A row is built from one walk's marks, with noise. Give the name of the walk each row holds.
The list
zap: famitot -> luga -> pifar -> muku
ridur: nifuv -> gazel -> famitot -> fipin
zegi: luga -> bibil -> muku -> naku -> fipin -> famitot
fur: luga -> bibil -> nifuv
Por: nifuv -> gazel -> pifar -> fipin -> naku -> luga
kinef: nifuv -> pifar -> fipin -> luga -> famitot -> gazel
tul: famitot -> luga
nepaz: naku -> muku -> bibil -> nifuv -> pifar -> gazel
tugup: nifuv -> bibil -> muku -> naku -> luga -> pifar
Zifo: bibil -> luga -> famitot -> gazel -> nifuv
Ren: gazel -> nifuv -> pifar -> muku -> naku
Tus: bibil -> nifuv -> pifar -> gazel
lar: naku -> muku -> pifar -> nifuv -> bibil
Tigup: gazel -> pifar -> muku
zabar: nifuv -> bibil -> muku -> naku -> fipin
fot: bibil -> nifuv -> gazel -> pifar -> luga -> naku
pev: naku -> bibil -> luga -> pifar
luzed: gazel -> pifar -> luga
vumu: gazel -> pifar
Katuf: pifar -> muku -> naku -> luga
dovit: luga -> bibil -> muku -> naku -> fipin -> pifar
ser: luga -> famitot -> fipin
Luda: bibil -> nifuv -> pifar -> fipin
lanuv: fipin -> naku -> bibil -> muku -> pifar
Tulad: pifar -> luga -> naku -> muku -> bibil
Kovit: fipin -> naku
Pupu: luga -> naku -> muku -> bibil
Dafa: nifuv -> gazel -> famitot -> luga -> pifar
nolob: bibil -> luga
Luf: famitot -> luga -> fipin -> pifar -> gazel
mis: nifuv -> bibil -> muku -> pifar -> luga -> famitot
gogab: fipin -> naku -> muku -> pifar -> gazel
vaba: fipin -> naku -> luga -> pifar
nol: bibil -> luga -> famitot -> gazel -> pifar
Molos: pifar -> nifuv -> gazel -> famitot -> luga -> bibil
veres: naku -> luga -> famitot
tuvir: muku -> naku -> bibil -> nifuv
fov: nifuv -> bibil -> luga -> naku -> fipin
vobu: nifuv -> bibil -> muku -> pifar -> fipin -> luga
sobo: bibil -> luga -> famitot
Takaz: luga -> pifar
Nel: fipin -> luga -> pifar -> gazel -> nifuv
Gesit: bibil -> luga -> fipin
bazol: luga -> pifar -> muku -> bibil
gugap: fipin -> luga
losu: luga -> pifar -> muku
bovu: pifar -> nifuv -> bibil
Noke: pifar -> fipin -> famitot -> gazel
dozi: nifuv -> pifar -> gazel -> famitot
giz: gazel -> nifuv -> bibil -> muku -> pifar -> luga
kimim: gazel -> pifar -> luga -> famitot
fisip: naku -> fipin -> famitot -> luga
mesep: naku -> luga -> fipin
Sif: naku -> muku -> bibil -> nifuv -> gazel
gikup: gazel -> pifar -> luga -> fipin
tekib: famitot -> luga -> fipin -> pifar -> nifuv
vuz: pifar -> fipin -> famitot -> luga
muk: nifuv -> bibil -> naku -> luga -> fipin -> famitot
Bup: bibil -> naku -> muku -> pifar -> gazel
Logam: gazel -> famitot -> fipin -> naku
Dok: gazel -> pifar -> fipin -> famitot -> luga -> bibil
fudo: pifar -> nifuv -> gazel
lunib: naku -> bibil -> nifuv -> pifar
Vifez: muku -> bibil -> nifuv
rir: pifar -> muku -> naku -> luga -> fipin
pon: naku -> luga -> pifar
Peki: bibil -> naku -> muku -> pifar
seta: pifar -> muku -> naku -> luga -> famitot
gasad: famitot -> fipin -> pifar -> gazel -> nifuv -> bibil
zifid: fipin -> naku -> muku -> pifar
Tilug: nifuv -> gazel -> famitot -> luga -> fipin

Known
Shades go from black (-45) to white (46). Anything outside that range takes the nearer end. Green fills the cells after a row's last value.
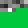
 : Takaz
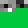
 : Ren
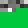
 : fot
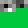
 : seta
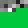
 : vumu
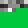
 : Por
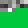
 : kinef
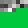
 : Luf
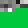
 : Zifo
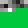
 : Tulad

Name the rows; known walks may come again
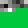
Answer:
Tulad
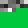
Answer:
fot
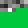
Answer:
Takaz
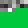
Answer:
kinef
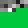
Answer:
vumu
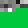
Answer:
Zifo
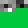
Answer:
Ren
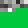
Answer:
Tilug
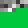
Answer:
Luf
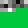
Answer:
Pupu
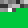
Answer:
gikup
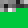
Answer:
Vifez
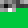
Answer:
mis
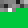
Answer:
tul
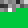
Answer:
gugap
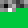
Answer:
zap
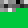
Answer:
Sif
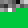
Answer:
nolob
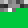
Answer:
Por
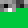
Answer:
seta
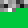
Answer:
gogab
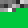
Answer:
nol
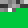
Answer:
Nel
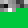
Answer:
rir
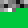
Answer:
Bup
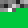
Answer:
kimim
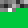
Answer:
Dafa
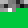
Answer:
nepaz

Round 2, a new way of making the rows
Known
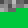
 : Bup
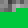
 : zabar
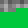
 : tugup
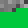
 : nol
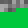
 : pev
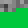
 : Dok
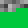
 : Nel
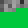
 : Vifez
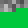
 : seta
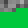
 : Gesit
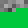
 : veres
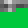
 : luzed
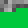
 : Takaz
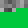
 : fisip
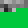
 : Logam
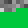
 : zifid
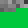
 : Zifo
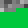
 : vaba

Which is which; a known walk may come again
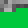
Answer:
Takaz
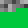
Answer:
Nel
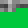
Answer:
gikup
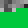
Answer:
Kovit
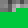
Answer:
zabar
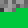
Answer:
fur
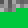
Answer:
nepaz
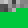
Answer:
Tilug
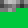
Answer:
Tigup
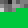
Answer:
lanuv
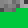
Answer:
Zifo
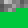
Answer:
giz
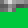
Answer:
luzed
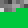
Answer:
zifid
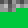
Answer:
lar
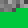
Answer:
nol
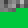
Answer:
Gesit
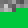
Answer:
seta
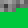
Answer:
Dok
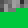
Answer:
Vifez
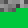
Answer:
sobo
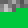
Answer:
Katuf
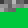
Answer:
Bup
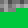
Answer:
tugup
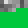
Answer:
Ren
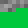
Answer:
pon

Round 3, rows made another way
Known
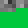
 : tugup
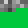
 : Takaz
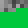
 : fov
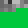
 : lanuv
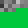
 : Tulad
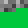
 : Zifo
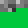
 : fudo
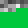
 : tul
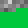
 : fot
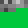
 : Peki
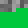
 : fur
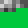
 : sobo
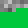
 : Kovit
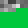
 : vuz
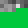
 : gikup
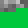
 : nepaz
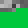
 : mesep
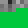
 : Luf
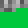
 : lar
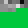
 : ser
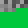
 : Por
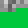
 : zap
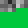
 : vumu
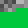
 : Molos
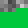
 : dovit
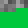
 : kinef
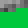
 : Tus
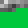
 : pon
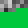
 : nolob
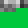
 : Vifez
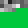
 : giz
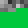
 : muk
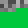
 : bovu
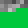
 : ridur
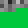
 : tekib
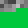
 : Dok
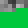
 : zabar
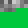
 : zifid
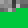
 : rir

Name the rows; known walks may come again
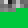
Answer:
Noke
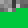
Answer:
rir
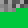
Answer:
Por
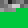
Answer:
vobu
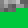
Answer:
nepaz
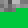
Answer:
gogab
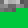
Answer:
Sif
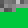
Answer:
Pupu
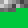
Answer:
veres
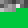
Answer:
luzed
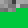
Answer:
Tigup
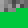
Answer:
fov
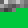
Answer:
pev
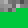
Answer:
fisip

